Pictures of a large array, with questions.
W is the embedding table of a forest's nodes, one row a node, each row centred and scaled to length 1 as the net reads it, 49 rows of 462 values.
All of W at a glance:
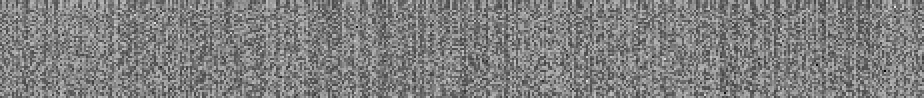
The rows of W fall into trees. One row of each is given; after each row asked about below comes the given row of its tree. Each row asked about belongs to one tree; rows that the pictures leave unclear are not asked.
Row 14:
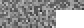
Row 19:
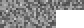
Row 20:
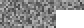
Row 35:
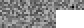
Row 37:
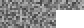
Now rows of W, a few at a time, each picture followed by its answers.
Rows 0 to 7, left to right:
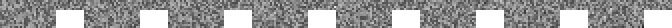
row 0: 19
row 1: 19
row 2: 19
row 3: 19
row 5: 37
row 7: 14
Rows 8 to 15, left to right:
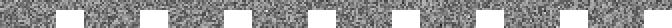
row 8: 37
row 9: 19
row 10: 35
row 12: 37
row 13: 19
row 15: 19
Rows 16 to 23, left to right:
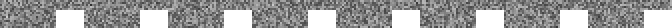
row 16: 19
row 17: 37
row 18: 37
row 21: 19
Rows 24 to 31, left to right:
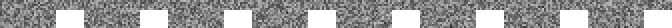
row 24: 19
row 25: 37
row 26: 37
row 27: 37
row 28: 35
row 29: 14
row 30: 37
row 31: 14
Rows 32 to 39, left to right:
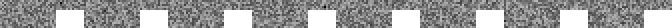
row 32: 14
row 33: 19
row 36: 37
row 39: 37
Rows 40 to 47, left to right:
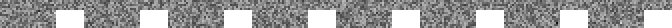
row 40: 35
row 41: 35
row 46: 20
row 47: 20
